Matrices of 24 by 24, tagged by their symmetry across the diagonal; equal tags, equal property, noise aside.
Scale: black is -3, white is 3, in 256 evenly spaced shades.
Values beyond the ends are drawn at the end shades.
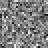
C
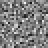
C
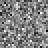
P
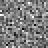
P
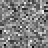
P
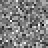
P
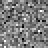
P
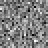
P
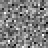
C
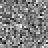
P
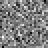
P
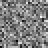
C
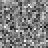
P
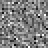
C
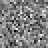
C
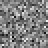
P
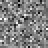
C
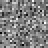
C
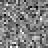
P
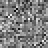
C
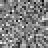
C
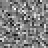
C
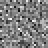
C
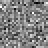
P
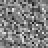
C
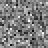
P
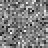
C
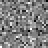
C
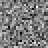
P
